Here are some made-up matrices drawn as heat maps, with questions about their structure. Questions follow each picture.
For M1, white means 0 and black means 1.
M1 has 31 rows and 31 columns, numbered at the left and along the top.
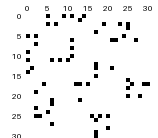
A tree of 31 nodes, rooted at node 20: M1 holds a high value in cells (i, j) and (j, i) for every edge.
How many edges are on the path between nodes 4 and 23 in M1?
9
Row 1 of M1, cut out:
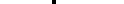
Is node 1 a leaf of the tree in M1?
yes
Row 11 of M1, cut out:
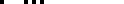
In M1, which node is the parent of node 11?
0
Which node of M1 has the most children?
17
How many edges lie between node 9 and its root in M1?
5
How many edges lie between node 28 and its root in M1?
1
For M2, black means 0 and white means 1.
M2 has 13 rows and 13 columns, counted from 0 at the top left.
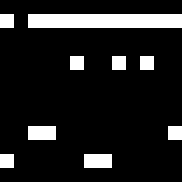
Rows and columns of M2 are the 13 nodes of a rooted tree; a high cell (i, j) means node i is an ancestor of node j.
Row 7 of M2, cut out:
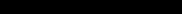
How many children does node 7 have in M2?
0
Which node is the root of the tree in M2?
1
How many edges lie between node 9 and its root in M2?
1
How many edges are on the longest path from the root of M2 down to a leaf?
2
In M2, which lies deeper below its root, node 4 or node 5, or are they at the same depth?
node 5
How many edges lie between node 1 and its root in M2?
0
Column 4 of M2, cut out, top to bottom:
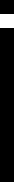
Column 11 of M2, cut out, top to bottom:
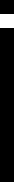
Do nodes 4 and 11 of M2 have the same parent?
yes
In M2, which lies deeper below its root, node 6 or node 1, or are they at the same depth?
node 6
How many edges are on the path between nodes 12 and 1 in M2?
2
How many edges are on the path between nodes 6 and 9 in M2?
3
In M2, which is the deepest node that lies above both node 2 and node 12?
9
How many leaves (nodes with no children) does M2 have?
9
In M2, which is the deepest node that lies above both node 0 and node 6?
11
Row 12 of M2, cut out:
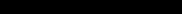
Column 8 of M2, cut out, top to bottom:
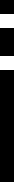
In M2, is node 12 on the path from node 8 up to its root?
no
